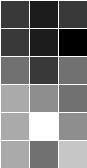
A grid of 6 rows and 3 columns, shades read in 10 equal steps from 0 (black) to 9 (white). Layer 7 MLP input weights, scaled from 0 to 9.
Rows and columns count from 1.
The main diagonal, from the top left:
2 1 4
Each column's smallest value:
2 1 0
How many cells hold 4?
4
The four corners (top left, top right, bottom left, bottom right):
2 2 6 7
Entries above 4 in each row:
0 0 0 2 3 2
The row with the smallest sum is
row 2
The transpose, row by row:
2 2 4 6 6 6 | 1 1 2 5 9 4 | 2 0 4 4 5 7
